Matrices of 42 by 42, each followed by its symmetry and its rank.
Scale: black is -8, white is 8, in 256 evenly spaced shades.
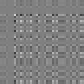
symmetric, rank one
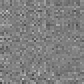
neither, rank five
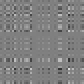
symmetric, rank one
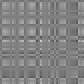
symmetric, rank one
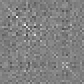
symmetric, rank five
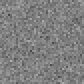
neither, full rank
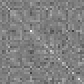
symmetric, rank five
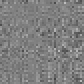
neither, rank five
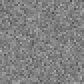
neither, full rank
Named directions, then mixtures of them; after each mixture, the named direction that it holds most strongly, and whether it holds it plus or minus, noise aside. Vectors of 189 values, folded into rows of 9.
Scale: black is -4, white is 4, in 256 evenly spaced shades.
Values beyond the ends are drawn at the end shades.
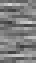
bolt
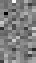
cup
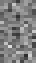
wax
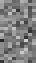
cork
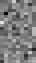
cup, plus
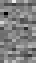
cup, plus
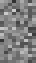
cork, plus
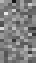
cup, minus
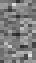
wax, plus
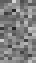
cork, minus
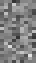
wax, plus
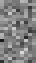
cork, plus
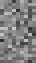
cork, plus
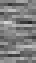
bolt, minus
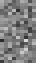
cork, plus
